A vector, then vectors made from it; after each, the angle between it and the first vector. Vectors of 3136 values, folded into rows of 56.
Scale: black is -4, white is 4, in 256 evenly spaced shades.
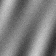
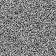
orthogonal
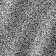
partly aligned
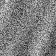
partly aligned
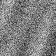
partly aligned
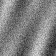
nearly parallel
